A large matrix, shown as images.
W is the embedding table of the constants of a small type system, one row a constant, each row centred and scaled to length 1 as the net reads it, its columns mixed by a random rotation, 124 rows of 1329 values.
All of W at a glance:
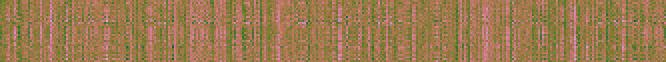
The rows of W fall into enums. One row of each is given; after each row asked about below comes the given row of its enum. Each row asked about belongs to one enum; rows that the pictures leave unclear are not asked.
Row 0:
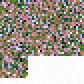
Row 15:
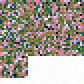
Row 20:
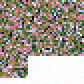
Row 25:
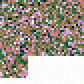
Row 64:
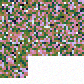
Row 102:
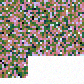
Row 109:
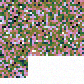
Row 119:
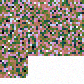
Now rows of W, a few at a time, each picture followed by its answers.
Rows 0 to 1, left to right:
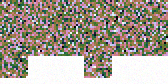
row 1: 20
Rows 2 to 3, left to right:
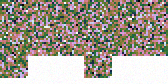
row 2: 64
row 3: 15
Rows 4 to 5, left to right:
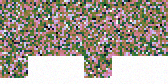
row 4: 15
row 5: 25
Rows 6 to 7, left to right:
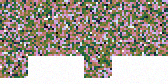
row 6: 15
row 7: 64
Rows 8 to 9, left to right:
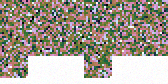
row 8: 20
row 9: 64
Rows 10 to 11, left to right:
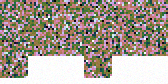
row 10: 15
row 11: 119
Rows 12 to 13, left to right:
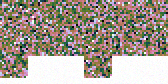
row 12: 25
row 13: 119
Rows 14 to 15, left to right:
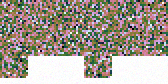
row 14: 0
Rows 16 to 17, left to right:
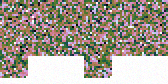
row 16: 25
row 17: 64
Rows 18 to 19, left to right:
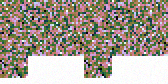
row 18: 102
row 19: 102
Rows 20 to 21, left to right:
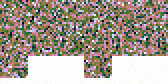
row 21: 119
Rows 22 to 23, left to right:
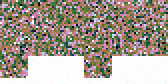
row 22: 25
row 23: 119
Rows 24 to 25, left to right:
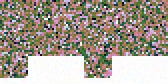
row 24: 15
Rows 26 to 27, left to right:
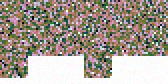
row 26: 102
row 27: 0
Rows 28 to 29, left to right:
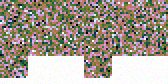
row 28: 109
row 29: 119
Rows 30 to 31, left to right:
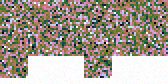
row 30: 119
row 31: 109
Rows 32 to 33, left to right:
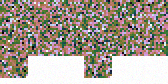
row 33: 15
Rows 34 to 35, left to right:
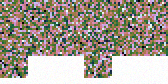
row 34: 102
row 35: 15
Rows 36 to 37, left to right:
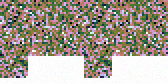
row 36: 109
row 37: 109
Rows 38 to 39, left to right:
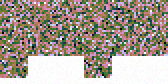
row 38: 119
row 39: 102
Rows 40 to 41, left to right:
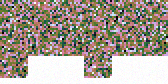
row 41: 20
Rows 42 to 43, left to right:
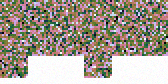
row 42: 102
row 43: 20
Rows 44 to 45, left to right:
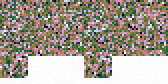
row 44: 15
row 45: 15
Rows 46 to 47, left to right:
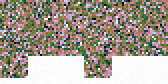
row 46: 15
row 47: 25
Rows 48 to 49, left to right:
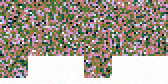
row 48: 109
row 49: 119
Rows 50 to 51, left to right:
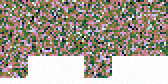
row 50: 20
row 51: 15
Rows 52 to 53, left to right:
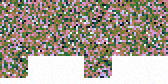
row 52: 0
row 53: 109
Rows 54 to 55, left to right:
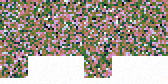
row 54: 15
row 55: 25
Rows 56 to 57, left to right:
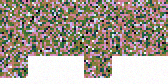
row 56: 20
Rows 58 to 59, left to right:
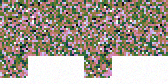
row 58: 25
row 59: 25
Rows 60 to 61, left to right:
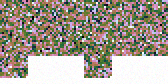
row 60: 20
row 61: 64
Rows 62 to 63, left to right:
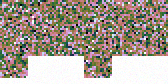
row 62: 25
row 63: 119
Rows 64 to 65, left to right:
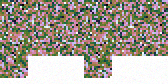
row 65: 64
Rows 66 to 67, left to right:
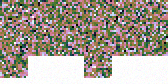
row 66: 25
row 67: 20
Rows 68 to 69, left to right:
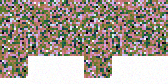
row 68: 119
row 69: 119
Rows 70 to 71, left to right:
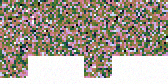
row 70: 25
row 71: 20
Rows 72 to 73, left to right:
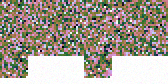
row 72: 0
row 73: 25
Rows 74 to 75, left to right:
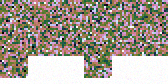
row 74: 119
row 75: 64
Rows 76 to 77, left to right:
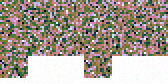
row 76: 102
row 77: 119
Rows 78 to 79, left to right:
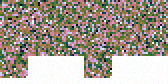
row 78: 25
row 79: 0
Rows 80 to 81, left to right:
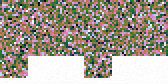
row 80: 25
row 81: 15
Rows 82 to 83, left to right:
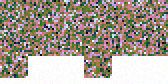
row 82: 15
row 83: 119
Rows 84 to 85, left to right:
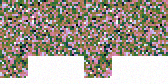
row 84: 25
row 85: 25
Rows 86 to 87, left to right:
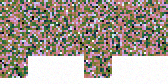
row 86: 102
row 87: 119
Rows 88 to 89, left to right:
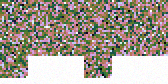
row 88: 64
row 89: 102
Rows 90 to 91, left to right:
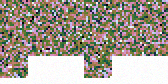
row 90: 20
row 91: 64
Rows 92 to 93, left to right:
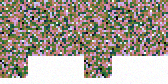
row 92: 102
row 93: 102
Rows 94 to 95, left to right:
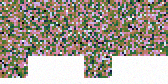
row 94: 102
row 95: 15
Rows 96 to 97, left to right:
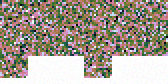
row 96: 25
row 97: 20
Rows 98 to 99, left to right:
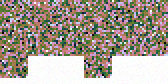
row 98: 119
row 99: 102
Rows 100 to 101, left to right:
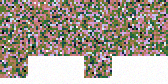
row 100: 119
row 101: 15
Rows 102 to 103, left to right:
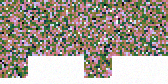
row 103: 25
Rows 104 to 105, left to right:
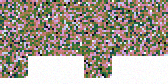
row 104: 15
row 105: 102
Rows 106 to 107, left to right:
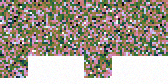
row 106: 109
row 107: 25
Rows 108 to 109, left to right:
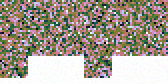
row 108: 102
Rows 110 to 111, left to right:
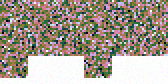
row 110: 119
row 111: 102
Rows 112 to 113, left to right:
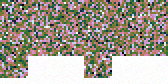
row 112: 64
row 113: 15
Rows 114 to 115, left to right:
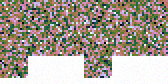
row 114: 102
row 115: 109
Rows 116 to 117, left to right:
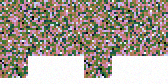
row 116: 102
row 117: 102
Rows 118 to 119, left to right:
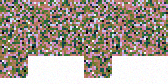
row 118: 119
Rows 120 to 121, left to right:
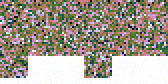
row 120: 109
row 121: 15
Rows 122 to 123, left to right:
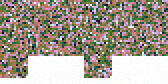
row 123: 64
